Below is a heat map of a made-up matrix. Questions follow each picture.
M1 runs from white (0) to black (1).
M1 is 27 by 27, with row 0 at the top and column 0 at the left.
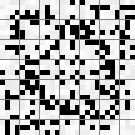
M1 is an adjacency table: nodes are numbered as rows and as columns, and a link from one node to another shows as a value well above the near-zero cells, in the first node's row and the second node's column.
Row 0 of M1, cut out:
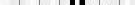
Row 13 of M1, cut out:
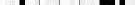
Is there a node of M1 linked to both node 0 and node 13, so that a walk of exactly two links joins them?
no
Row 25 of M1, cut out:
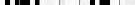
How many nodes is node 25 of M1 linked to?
8
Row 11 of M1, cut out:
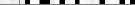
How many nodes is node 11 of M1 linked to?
8
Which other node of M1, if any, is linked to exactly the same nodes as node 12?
node 15
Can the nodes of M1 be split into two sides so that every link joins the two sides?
no
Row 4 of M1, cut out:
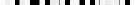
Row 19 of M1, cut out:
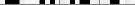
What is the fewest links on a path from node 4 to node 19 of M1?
2
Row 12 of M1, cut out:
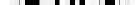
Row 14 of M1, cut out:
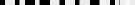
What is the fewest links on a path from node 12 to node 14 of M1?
1
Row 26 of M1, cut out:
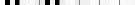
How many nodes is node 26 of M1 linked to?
4
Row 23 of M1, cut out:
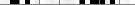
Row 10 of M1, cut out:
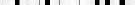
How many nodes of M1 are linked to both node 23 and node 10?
2
